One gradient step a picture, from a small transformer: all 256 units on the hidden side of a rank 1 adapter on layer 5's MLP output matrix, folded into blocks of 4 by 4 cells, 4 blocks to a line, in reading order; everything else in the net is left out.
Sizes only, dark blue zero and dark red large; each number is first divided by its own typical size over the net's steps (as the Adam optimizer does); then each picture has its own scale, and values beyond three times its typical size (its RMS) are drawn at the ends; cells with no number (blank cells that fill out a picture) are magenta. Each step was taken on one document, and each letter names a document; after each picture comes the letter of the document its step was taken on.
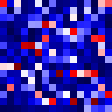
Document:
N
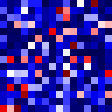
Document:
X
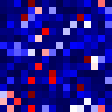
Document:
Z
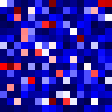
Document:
N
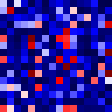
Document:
X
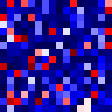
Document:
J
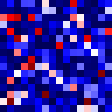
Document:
J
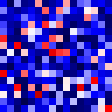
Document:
N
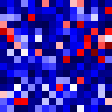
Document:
J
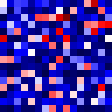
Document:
X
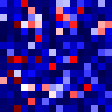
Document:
X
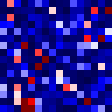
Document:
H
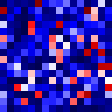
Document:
N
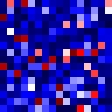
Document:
J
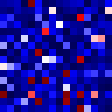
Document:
H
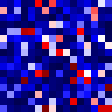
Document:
N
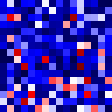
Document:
J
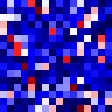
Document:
J
